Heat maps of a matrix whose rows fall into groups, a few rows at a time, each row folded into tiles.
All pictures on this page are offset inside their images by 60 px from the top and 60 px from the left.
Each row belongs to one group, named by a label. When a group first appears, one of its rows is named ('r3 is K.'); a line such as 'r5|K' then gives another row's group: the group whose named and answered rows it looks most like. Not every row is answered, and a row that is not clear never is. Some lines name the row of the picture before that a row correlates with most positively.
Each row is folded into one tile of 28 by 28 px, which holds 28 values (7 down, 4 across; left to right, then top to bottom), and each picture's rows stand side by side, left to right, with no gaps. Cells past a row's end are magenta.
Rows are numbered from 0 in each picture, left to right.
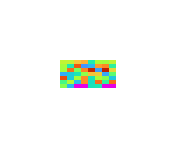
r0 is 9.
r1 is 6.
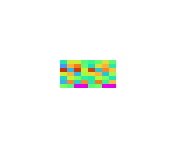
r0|6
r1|6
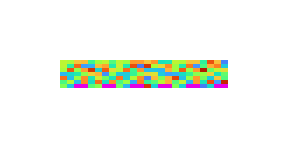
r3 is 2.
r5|6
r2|9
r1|6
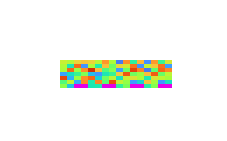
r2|6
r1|9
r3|6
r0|9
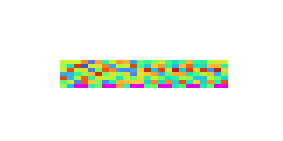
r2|2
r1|6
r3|6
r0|9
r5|6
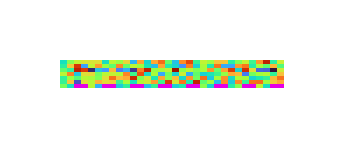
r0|6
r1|2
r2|2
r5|9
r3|9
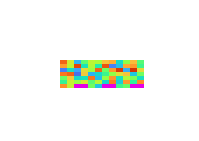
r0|2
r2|6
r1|9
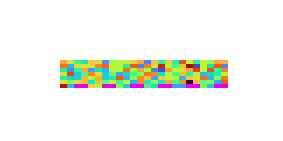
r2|9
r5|9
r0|2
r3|2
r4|6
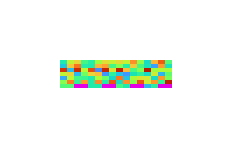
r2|9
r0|6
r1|6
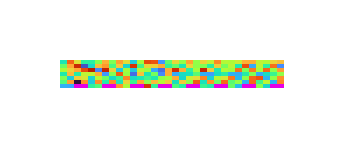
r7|9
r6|9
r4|9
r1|6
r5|9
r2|2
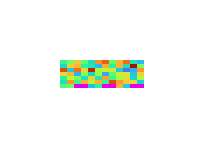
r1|9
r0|6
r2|2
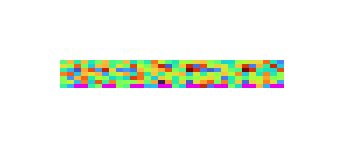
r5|2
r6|6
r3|6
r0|2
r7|2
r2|2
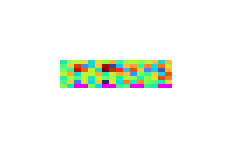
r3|2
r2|6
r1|6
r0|6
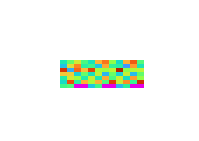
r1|9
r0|6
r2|9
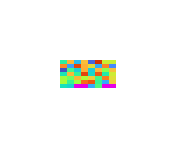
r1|9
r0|2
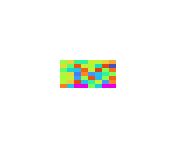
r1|9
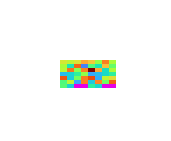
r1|9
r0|9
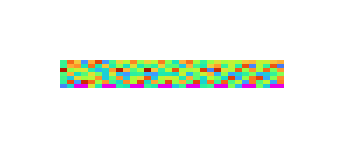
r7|9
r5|6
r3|9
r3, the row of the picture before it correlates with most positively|1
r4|9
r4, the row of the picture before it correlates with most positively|1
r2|9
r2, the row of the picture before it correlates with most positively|1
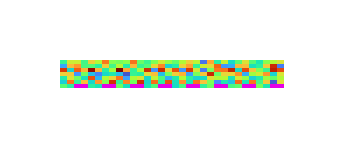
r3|6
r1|9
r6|6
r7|6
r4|6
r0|6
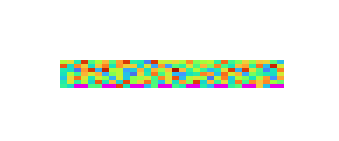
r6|6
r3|9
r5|2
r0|2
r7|2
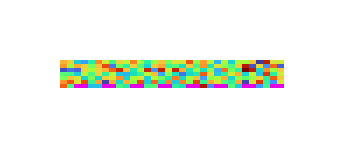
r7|9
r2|9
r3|6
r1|6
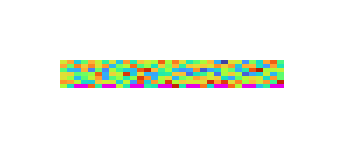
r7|9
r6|2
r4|2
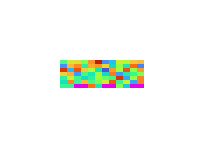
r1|2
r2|9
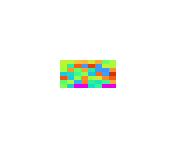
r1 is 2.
